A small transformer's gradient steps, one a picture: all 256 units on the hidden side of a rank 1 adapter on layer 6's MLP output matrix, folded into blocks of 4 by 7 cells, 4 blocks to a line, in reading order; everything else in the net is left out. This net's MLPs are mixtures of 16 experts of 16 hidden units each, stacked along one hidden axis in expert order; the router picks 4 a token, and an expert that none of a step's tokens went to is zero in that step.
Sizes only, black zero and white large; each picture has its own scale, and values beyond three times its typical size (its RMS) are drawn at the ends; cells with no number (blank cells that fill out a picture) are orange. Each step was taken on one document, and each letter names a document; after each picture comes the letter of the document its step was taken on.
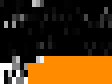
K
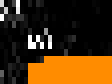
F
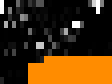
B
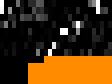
B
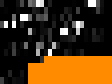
B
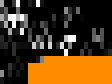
F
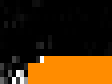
K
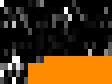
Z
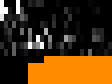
F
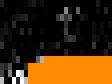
K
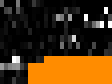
Z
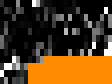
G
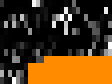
G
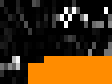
Z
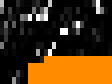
B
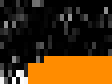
K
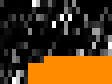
G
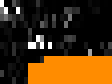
F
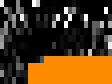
G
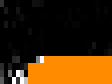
K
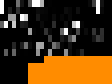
B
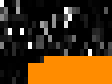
F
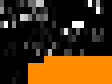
B
